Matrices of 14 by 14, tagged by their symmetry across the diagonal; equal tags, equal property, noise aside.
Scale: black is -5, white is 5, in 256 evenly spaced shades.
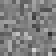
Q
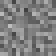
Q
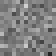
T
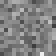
T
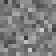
T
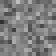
T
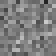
T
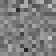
T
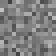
Q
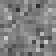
Q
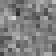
Q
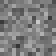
T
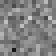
T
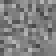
Q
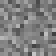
Q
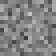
T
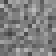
Q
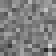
Q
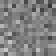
Q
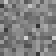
Q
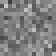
T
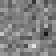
Q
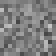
T
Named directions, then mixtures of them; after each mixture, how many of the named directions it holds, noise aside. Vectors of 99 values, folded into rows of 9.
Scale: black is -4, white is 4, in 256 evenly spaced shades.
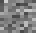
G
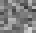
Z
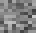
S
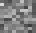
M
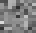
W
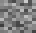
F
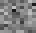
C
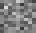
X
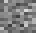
one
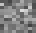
one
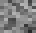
one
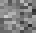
two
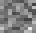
three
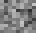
two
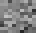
three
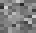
two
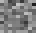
three
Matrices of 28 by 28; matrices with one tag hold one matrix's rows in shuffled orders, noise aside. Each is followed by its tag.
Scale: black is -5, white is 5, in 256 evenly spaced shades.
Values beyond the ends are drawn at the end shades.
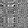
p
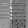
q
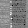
q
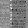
q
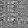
p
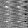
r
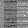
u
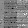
u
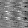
r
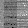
u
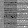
u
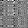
p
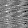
r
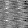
r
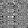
p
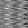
r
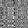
p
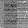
u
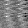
r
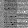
u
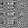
p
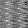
r
